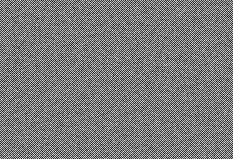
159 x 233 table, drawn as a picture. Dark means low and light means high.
Average level on the scale: 50%. Grain: checkered. Histogram: two levels. Slope: none.
